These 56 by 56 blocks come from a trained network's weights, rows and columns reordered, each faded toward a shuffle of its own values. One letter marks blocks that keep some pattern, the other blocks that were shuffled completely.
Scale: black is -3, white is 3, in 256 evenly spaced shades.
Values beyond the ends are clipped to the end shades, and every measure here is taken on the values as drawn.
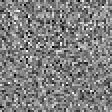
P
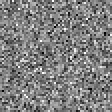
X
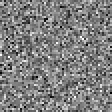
X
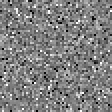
X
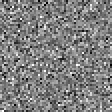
P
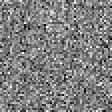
P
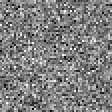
P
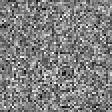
P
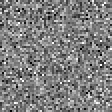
X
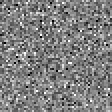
X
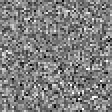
P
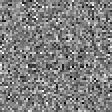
P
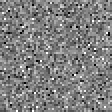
X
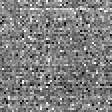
P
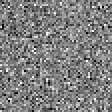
P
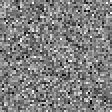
X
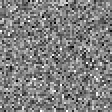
X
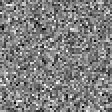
X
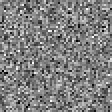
P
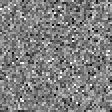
X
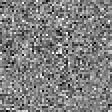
P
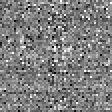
P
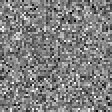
P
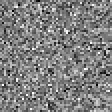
P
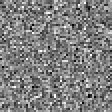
P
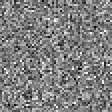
P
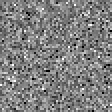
X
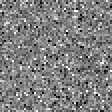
X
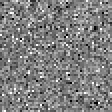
X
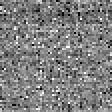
P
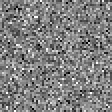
X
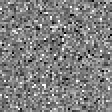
X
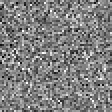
P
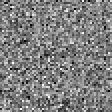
P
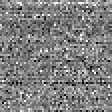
P
